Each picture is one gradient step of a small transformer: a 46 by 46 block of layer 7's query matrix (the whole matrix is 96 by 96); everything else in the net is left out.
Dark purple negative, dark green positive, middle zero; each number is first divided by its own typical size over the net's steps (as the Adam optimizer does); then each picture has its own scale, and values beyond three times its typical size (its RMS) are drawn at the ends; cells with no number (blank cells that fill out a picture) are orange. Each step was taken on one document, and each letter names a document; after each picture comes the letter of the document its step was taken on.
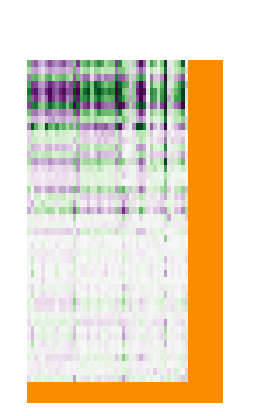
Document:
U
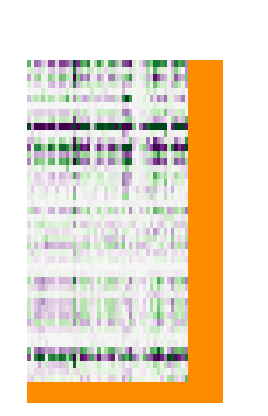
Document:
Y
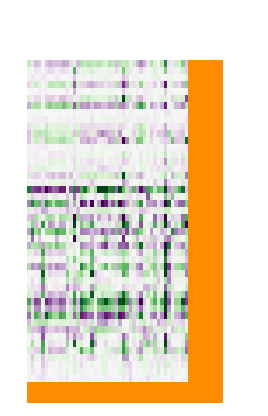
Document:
U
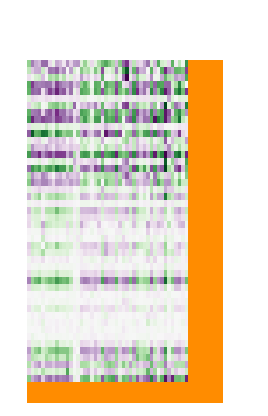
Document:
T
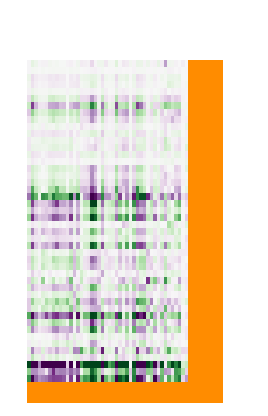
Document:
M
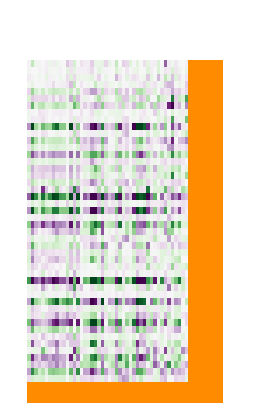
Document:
M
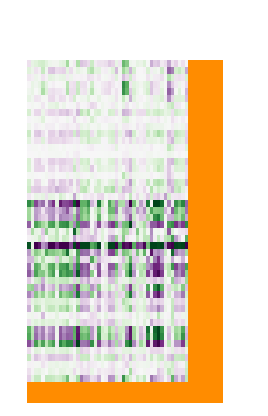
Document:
Y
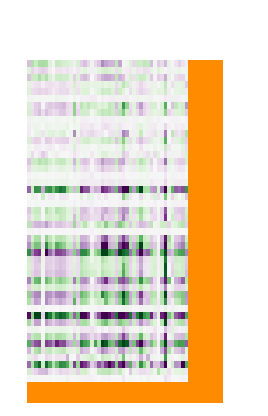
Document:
U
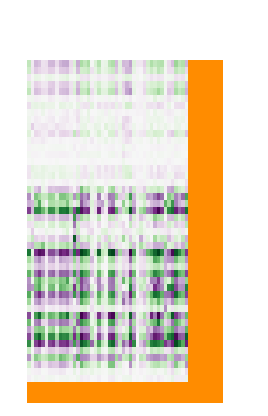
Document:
Y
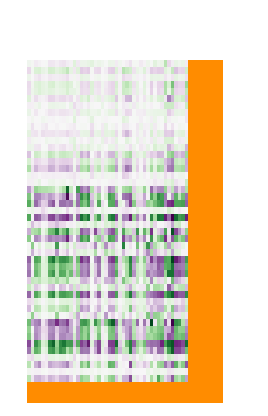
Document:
Y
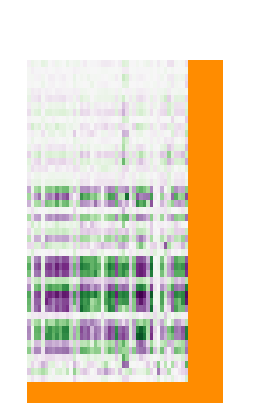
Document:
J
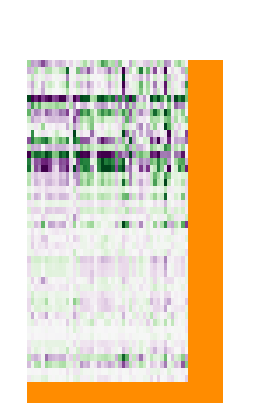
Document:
U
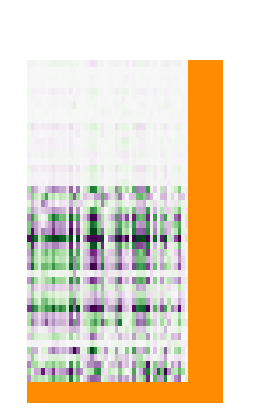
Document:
M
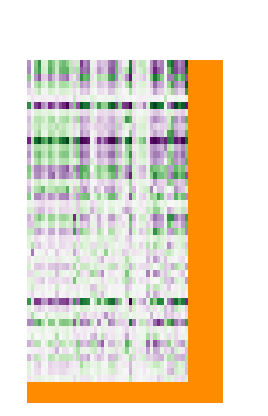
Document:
Y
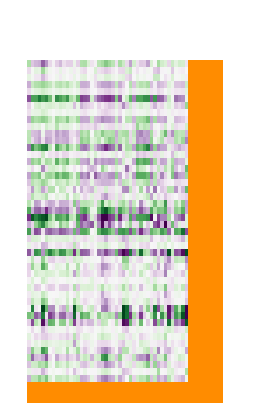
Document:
J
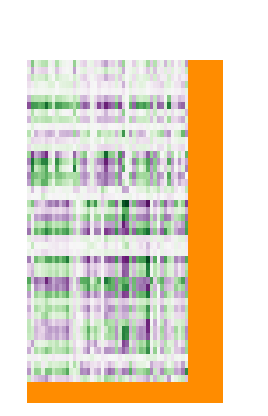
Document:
J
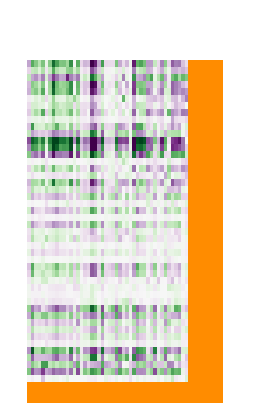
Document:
M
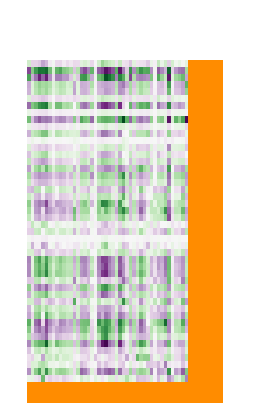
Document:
J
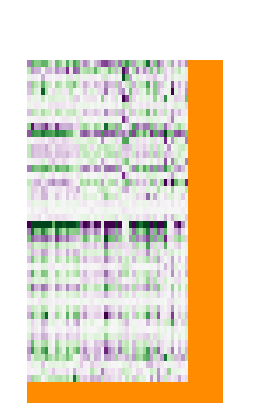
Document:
T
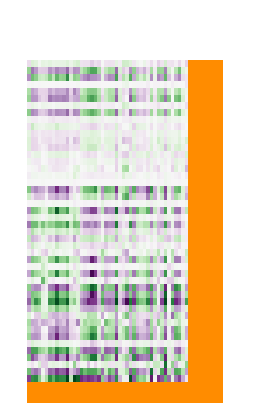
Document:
T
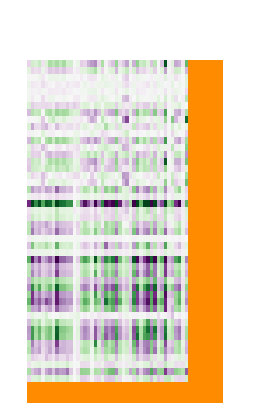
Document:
T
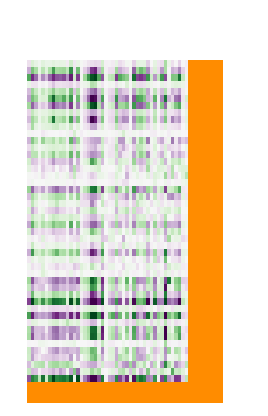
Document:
M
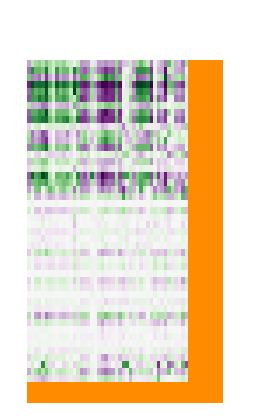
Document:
J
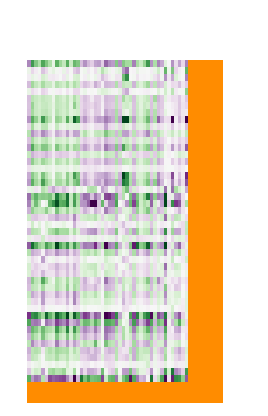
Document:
T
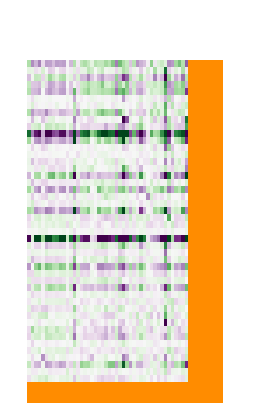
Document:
U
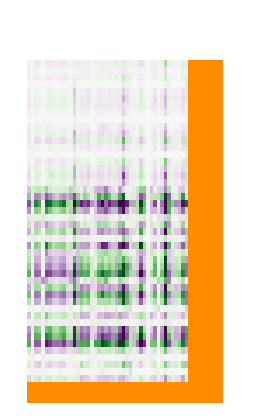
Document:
U
